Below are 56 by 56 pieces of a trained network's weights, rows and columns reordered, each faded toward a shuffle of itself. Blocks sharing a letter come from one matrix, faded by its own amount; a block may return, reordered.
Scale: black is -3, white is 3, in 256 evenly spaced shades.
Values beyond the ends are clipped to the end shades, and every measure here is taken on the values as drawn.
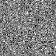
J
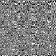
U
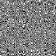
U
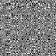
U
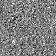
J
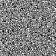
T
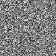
J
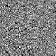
J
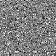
J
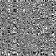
U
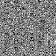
T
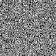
T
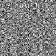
T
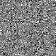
J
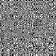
U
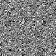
J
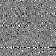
U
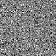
J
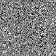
J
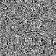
T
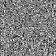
J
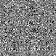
J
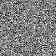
J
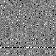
U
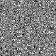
J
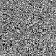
T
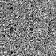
T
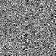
T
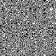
J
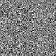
J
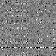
U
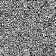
T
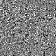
J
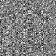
T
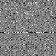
U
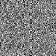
J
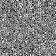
T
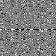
U
